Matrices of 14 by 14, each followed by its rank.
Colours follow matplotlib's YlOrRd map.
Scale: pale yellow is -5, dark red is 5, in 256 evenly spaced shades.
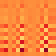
one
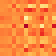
two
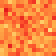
full rank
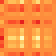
one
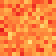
full rank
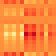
one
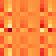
one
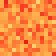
full rank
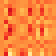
two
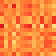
two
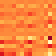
two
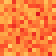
full rank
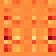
one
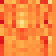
two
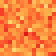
full rank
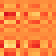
one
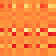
one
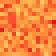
full rank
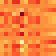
two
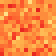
full rank
